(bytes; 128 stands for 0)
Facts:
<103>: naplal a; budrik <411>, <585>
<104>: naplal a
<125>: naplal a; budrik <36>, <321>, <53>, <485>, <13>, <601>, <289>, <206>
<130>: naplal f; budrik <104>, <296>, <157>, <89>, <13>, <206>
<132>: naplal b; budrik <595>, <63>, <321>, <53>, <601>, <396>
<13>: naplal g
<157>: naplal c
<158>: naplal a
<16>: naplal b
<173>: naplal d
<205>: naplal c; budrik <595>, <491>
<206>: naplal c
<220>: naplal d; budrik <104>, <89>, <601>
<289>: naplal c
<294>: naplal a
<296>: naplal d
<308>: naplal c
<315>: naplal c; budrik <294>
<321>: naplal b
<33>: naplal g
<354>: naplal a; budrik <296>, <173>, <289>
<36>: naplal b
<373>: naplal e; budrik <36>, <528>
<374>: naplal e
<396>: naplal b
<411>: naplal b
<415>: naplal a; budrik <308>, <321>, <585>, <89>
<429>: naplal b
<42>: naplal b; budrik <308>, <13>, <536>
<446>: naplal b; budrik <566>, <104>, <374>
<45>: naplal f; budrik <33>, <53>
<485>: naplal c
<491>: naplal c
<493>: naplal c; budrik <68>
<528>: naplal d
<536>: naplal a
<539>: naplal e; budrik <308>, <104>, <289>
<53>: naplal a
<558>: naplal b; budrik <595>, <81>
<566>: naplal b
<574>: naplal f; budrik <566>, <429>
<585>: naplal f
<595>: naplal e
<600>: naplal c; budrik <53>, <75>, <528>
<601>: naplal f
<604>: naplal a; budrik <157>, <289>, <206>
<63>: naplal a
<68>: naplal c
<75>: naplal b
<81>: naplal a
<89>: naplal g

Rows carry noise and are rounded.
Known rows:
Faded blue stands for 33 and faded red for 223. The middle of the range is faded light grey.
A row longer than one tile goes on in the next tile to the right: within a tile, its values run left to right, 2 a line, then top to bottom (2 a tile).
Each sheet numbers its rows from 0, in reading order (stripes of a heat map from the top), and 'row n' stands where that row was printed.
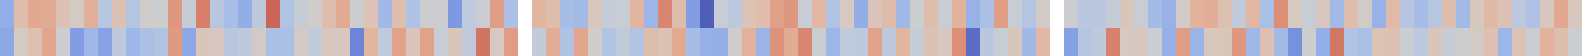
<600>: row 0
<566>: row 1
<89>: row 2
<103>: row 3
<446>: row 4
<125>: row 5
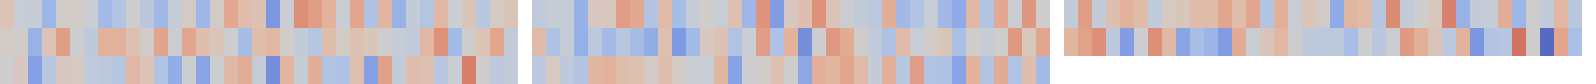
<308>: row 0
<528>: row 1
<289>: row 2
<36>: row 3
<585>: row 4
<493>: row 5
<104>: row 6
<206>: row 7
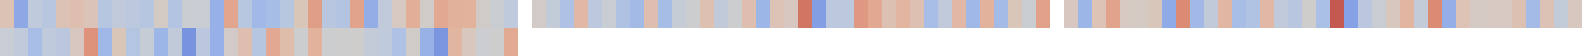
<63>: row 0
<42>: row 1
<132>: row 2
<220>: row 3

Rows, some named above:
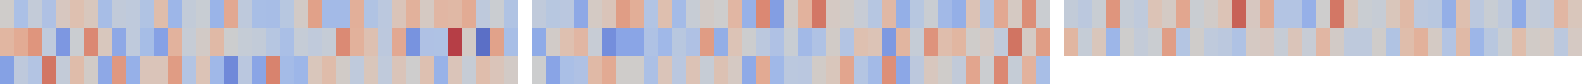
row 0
<63>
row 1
<528>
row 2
<373>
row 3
<493>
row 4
<103>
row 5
<16>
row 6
<125>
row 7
<53>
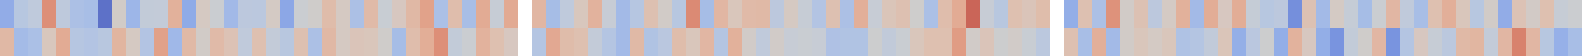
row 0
<415>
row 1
<321>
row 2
<604>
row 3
<321>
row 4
<158>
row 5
<81>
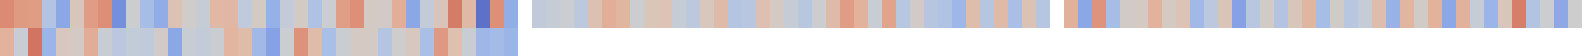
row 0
<68>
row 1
<485>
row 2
<558>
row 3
<491>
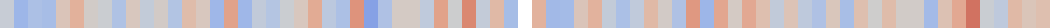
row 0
<53>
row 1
<321>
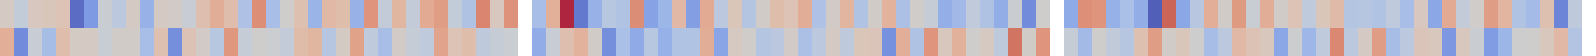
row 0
<411>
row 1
<315>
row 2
<294>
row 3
<396>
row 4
<103>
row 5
<45>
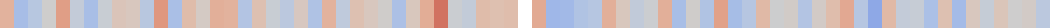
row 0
<321>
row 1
<601>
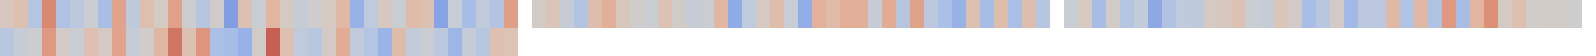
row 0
<539>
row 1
<206>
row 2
<536>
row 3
<373>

